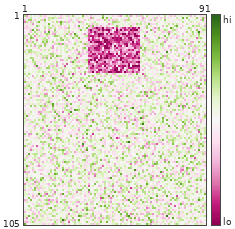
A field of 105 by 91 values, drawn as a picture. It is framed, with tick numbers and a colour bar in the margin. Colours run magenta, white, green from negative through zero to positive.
Average level on the scale: 50%. Ninth with the lowest average: top middle. Stripes: none. Odd patch: lower, in the top middle.
